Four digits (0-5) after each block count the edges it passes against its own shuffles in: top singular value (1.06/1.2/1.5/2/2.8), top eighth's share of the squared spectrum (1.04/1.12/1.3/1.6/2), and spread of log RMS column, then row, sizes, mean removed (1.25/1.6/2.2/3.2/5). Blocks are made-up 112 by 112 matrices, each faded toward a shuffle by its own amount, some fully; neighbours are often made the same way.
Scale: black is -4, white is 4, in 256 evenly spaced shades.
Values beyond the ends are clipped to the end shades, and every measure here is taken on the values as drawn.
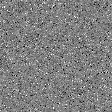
0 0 0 1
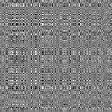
5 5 4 4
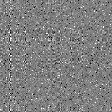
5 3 2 1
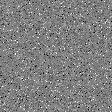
2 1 0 0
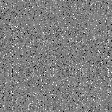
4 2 1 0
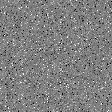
3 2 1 0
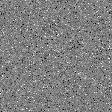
3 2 0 0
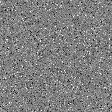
0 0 0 0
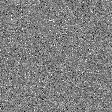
1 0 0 0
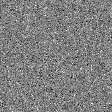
0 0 0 0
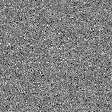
0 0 0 0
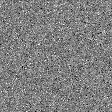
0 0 0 0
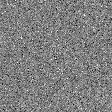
2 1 0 0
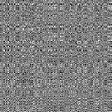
5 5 4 4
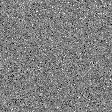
1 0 0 0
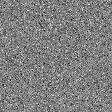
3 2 0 0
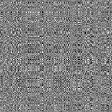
5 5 4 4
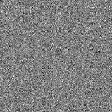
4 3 2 2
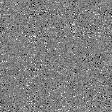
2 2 2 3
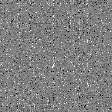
2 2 2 1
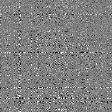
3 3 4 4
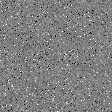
1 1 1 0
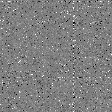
2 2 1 1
